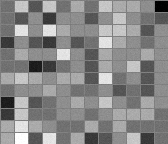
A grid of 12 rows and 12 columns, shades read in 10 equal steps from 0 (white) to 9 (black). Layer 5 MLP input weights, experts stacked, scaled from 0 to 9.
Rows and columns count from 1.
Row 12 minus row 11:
0 -1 3 -3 0 -2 4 1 1 -3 2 0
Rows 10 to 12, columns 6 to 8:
4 5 4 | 5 3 5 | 3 7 6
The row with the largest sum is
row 6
